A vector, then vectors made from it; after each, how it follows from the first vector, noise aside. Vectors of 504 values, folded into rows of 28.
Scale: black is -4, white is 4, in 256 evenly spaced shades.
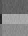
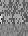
sign-scrambled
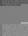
partly zeroed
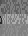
partly zeroed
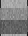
wrapped around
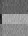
copied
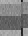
wrapped around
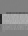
partly zeroed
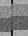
wrapped around
